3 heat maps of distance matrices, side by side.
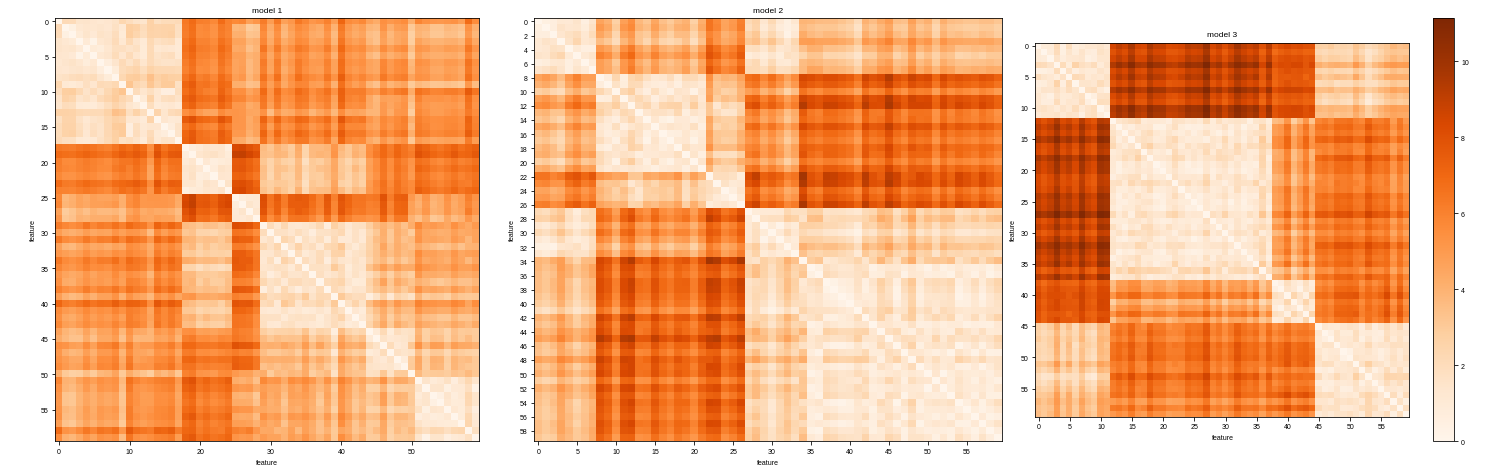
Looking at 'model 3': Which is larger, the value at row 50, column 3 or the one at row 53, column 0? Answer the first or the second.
the first
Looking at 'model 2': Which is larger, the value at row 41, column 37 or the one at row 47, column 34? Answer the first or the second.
the second
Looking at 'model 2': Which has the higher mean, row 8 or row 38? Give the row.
8
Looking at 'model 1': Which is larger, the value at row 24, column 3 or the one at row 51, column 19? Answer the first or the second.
the second
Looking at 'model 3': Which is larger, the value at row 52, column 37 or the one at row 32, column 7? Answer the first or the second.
the second
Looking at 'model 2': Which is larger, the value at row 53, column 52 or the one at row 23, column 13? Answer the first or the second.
the second
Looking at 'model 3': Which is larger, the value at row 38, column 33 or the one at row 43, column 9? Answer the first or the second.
the second
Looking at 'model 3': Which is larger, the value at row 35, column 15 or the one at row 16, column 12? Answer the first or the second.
the second
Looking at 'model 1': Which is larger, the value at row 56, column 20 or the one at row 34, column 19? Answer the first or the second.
the first
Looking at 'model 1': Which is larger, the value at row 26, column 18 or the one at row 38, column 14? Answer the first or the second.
the first
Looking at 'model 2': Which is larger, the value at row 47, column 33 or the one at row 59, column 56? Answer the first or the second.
the first
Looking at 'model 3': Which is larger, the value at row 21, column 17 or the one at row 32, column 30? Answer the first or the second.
the second
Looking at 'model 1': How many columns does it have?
60
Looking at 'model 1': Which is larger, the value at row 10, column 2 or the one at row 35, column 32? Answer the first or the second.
the first
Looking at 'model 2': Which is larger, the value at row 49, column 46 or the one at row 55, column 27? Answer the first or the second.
the second
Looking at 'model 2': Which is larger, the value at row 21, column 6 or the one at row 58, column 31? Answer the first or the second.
the first
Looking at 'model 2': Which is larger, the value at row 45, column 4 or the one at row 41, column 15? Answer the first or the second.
the second
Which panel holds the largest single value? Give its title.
model 3
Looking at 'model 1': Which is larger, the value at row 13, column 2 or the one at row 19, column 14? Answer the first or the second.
the second
